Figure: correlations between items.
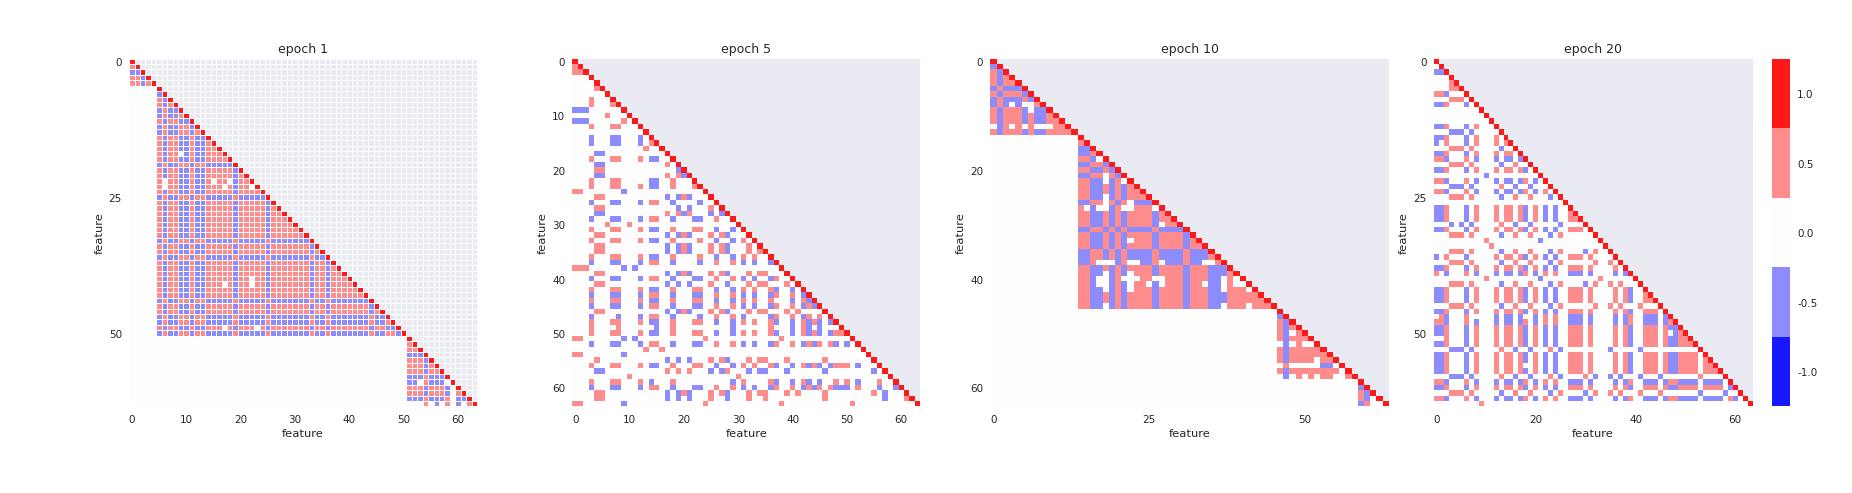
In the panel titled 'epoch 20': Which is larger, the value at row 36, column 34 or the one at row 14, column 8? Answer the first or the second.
the second
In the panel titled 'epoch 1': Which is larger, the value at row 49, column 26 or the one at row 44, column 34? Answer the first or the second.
the first
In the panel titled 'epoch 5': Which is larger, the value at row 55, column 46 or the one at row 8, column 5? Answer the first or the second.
the first
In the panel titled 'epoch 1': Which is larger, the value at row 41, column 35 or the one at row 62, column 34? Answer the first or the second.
the first
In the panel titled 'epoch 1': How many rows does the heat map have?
64
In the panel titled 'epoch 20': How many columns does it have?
64
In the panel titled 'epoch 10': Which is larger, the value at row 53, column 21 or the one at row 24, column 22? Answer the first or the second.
the second
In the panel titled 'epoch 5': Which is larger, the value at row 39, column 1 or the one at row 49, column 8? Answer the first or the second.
the second
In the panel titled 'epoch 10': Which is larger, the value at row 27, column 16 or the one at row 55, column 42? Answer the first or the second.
the second
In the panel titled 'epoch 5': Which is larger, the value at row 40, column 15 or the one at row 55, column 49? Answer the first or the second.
the first
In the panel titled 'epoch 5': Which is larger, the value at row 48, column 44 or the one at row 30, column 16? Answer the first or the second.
the first
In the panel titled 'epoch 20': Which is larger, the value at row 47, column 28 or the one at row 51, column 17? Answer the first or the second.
the second
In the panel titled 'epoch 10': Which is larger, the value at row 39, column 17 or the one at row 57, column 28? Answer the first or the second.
the second
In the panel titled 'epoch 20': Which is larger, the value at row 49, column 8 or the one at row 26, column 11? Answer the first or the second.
the first
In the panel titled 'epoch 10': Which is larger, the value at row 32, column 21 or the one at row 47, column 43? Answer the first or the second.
the second
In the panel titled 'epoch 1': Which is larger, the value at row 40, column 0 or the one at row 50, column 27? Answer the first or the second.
the first
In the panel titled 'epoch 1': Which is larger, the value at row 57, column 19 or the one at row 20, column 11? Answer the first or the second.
the second
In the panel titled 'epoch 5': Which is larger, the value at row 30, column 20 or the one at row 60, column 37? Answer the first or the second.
the second
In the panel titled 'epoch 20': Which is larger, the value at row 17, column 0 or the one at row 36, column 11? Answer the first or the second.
the second
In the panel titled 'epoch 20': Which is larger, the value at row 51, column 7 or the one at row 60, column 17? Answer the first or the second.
the second
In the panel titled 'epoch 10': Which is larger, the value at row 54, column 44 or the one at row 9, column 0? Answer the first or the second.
the second
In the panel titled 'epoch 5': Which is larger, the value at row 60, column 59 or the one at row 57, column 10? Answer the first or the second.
the second
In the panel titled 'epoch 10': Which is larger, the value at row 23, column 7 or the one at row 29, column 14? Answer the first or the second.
the second
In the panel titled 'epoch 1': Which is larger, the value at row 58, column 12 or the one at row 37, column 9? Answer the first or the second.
the first
